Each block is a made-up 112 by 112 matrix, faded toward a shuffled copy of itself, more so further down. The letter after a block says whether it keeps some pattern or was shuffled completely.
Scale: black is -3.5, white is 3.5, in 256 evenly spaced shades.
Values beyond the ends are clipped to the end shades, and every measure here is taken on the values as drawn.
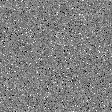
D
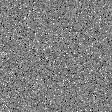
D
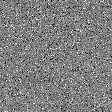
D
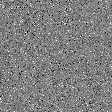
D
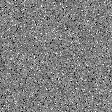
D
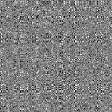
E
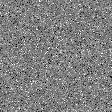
D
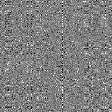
E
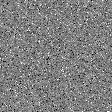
D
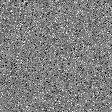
D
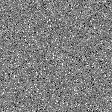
D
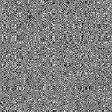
E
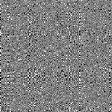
E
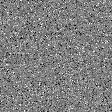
D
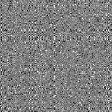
E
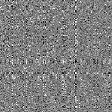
E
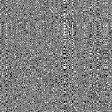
E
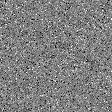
D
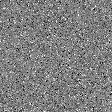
D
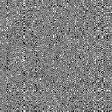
E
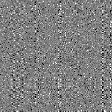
E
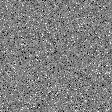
D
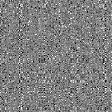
E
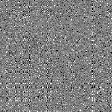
E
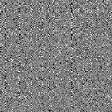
E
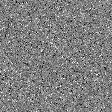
D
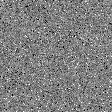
D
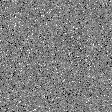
D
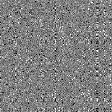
E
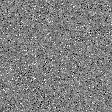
D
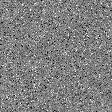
D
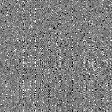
E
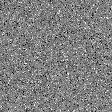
D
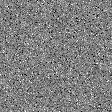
D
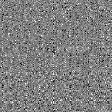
E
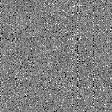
E
